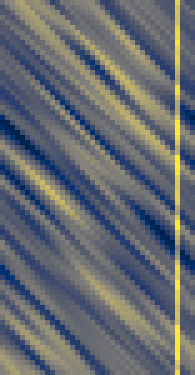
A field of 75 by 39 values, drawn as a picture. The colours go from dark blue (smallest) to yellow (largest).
Column 36 differs from the columns beside it. There is no overall slope. The grain runs diagonally down to the right. The ninth with the lowest average is the middle left.
